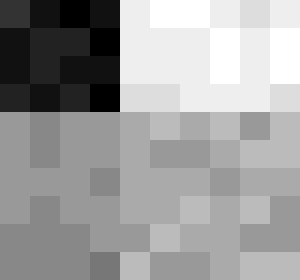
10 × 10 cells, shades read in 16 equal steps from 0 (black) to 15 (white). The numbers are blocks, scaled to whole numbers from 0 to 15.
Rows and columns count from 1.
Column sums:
59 55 57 53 115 116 116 118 116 118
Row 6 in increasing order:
8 9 9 9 9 9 10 10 11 11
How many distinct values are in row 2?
5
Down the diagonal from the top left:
3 2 1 0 10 9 10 10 9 11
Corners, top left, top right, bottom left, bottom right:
3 14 8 11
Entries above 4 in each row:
6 6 6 6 10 10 10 10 10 10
